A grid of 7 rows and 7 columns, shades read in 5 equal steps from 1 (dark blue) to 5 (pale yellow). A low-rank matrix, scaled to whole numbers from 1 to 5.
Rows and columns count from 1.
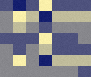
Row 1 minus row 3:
-1 -3 -1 3 -1 -1 -1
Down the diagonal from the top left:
2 5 3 5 2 4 2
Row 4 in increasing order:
2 2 2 2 2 3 5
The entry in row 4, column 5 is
2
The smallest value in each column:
2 1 2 1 2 2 2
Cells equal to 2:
16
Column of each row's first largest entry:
4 2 2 4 4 2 1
